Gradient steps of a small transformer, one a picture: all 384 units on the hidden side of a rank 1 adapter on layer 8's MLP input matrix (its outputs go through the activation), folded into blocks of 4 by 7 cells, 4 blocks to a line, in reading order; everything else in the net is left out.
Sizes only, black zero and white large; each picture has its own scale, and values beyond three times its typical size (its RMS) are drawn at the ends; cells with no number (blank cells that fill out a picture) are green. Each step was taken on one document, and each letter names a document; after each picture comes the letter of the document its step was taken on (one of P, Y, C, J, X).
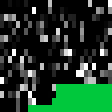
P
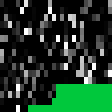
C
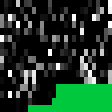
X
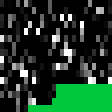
P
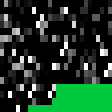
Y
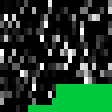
C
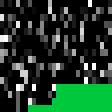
X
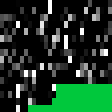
X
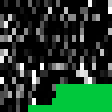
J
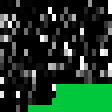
P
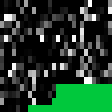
C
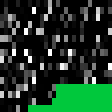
J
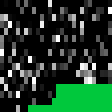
C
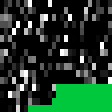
X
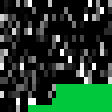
X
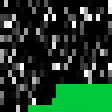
J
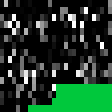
Y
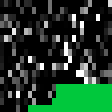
C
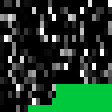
Y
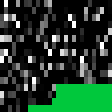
J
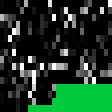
C
